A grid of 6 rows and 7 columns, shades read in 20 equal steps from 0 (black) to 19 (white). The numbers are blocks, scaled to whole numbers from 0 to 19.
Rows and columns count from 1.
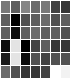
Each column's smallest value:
1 0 0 4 5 4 4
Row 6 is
8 6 4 4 5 19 18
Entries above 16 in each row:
0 0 0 1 1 2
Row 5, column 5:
5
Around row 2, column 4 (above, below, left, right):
8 8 6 8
